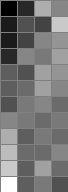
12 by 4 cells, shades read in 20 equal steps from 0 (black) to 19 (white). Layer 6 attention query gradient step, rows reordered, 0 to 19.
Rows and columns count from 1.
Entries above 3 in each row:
2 3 3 3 4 4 4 4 4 4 4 4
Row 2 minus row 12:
-17 -1 -4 9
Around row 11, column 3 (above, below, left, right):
8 9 7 8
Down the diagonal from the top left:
0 6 10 12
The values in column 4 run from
6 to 15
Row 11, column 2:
7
